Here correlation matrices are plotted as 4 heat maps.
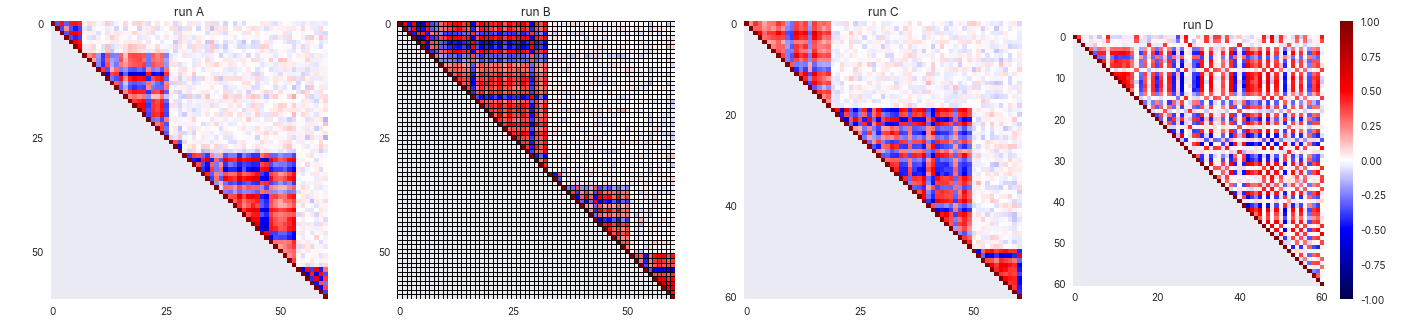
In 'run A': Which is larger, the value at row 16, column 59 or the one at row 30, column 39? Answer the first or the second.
the second
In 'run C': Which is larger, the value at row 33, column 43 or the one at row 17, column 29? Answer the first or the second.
the second
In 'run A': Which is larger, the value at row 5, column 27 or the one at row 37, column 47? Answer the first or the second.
the second
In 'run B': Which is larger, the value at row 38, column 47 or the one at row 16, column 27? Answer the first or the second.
the first
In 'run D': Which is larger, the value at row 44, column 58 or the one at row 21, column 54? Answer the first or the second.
the first
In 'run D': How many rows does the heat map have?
61
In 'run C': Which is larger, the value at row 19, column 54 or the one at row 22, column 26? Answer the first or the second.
the second
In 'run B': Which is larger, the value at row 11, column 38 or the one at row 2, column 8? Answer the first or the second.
the second
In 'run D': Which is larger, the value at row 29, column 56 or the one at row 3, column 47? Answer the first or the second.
the second
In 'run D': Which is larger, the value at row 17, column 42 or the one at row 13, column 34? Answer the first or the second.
the first
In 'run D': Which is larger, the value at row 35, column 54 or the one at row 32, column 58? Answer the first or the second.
the first
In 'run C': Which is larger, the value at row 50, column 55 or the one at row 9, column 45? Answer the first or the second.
the first
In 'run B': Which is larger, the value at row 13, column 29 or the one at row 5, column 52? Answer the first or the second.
the second
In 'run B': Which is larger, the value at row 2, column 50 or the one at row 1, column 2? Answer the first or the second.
the first
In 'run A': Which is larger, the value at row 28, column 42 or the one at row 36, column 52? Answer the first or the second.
the second
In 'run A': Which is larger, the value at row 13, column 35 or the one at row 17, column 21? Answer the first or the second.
the first
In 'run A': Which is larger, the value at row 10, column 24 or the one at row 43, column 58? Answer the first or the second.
the second
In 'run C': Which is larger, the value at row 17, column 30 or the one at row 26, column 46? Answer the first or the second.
the first
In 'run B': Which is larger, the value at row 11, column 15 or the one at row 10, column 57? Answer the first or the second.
the first
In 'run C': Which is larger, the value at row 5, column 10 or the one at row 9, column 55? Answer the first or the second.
the second
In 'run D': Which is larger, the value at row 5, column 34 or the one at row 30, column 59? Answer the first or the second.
the first
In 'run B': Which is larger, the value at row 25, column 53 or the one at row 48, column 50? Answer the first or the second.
the second
